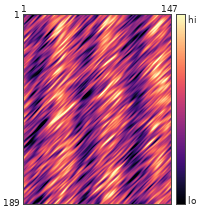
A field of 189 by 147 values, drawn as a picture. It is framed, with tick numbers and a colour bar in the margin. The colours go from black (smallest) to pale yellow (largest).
There is no seam. Upright stripes repeat 3 times across the table. No overall slope runs across the table.
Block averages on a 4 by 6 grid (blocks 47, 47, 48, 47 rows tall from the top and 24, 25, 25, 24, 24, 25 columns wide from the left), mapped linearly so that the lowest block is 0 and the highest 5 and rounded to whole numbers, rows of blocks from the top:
1 4 1 4 0 4 / 1 4 1 4 0 5 / 0 4 0 4 0 4 / 1 4 1 4 0 3
